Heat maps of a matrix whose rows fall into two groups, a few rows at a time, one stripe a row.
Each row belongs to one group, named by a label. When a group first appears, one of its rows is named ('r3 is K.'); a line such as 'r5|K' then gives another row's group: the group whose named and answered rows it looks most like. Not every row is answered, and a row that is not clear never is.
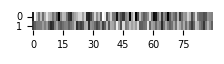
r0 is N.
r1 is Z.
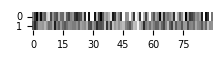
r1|Z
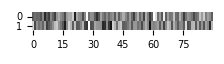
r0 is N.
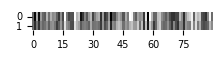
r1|Z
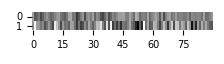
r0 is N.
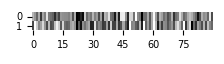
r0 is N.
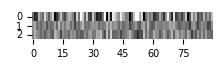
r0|Z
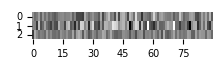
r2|N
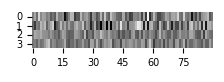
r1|Z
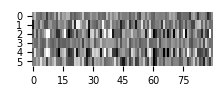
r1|N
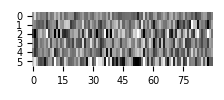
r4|Z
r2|Z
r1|Z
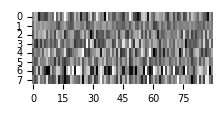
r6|N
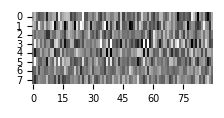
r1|Z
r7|Z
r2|N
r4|Z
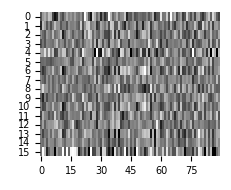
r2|Z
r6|Z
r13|Z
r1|N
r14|Z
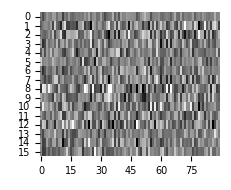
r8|N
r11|Z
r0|Z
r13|Z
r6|Z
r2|Z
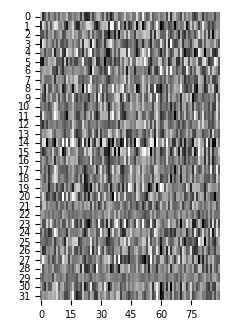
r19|N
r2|Z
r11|N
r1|N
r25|Z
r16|Z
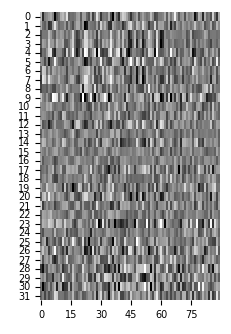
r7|N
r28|Z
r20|N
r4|N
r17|Z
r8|N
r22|N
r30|Z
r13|N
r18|N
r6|N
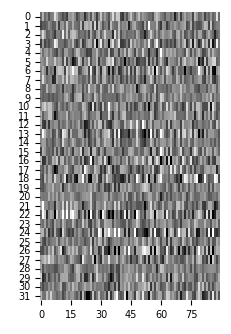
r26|Z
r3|N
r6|Z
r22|Z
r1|N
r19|Z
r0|N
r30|Z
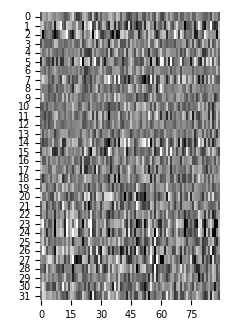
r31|N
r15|N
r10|Z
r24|Z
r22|Z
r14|Z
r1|Z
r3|N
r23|Z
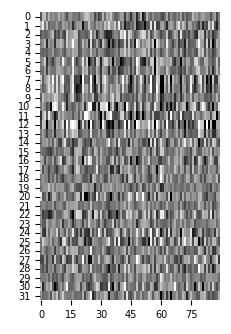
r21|Z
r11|N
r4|Z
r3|Z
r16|Z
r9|N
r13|Z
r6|Z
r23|Z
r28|Z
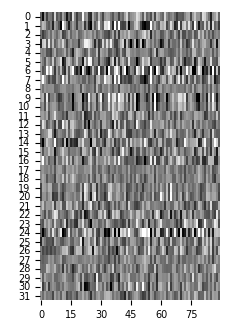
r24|Z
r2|Z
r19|N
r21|Z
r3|N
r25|N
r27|Z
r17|Z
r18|Z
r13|N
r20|N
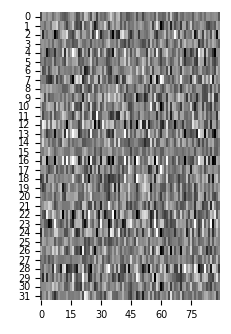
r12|N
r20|Z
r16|Z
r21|N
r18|Z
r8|N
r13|Z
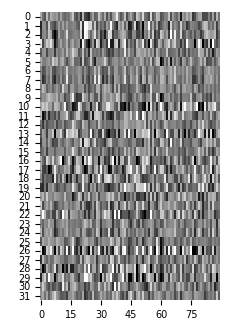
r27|N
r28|Z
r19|Z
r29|N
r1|N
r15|Z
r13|Z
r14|N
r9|N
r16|Z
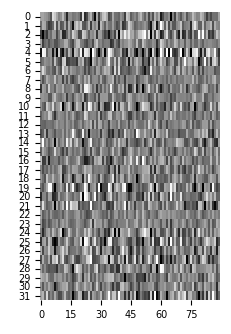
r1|N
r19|N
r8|N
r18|Z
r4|N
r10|Z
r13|Z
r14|Z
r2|Z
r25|N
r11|N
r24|Z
